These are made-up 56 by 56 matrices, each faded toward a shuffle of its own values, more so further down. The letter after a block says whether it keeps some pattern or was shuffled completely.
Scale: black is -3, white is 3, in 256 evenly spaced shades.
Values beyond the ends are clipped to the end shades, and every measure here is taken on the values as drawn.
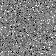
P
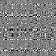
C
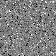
P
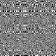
C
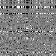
C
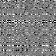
C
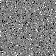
P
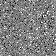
P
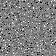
P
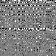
C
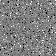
P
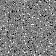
P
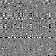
C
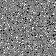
P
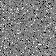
P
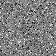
P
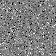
P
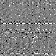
C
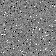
P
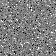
P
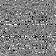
C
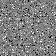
P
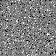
P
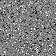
P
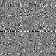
C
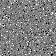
P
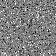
P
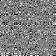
C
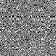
C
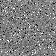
P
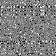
C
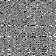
C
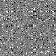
C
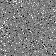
P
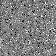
P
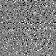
C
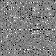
C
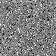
P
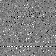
C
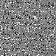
C
